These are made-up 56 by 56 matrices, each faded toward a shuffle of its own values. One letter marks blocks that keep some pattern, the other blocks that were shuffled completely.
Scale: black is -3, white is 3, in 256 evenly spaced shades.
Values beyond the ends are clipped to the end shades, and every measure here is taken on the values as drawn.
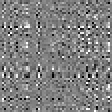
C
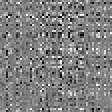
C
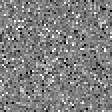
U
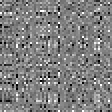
C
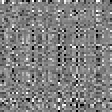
C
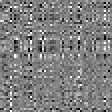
C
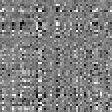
C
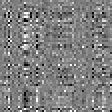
C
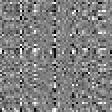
C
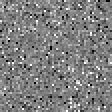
U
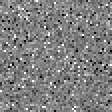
U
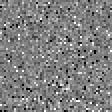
U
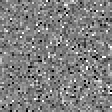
U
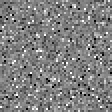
U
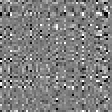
C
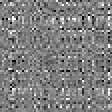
C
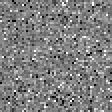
U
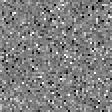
U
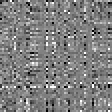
C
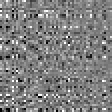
C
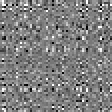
C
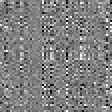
C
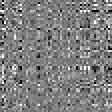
C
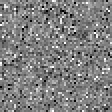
U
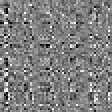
C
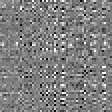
C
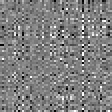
C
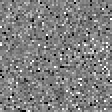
U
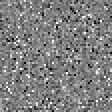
U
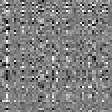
C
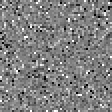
U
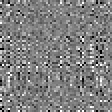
C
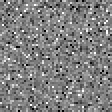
U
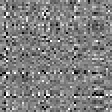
C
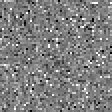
U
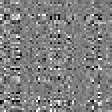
C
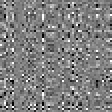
C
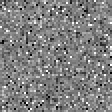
U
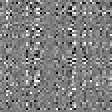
C
